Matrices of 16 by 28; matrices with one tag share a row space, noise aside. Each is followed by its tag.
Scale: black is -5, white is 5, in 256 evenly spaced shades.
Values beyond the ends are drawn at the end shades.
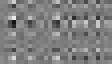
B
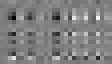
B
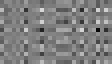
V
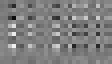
B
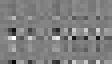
B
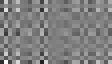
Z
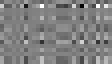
V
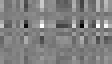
V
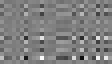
V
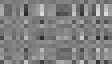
V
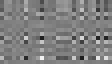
V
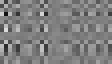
Z
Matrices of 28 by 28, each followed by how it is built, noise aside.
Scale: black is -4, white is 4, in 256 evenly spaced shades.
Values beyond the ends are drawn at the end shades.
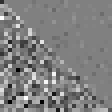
lower triangular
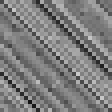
Toeplitz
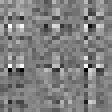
low rank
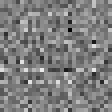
low rank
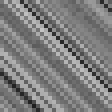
Toeplitz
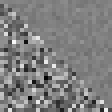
lower triangular
